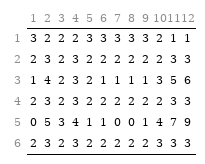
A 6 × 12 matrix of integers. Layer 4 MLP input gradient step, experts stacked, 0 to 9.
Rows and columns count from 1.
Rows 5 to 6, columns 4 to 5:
4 1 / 3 2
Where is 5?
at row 3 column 11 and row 5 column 2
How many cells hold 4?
3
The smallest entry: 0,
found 3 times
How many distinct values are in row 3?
6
